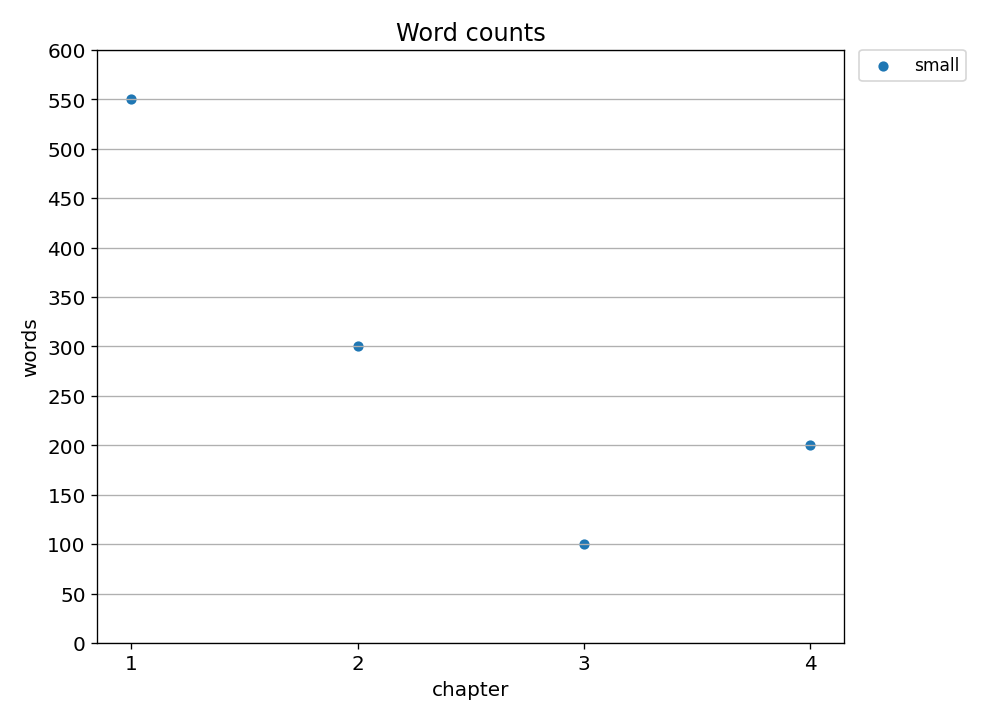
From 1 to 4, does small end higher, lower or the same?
lower
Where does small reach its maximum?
1
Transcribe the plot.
Title: Word counts
x-axis: chapter, ticks 1 2 3 4
y-axis: words, ticks 0 50 100 150 200 250 300 350 400 450 500 550 600
Legend: small
Values:
small: 550 300 100 200
